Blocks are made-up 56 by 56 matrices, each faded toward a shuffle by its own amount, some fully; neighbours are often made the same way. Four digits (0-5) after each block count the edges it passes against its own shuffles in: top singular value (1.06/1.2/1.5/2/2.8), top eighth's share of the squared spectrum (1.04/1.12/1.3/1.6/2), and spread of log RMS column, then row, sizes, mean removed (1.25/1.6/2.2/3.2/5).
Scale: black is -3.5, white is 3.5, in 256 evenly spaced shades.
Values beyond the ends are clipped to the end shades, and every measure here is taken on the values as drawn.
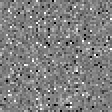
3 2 1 0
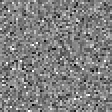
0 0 0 0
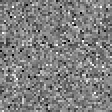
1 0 0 1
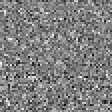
1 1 0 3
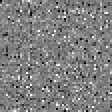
3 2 1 0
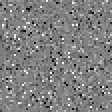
2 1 0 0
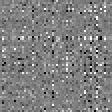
4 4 3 2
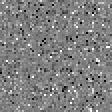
1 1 0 0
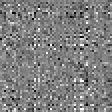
4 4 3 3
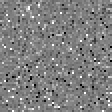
1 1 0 0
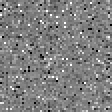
2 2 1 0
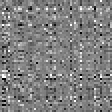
4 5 3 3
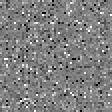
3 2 1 0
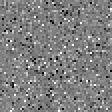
0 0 0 0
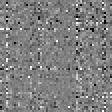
2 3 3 2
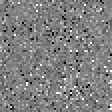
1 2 1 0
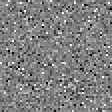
1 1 0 0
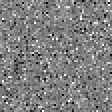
0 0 0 0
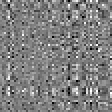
4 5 3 3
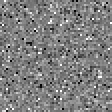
1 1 0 0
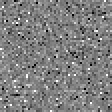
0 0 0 0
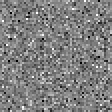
2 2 0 0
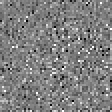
3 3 1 1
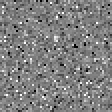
0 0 0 0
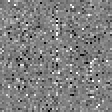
2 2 1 1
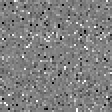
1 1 0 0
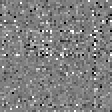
2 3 2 2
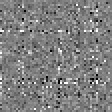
2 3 2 2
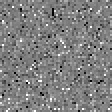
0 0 0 0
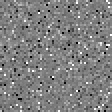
1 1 1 0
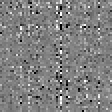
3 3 3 2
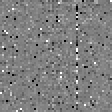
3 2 1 0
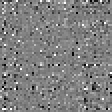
2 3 2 2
